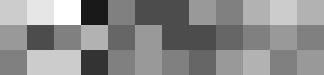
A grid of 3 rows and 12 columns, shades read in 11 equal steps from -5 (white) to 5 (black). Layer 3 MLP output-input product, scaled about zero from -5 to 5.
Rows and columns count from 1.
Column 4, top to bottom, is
4 -2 3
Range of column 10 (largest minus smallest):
2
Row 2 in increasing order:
-2 -1 -1 -1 0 0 0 1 1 2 2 2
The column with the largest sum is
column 4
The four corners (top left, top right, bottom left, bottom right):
-3 -2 0 -1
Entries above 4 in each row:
0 0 0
